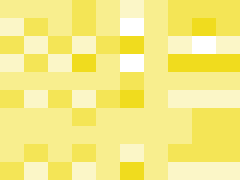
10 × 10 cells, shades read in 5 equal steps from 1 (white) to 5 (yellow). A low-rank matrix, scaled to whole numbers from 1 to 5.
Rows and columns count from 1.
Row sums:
33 33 29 35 31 30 33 32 34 29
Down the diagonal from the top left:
3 4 4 5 3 5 3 3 4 2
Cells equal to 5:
8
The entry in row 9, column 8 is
4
